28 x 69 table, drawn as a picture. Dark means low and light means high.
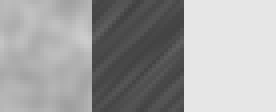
It is made of 1 by 3 panels. Panel 1,1: high, blotchy, faint in contrast. Panel 1,2: low, slanting up to the right, faint in contrast. Panel 1,3: very high, flat.
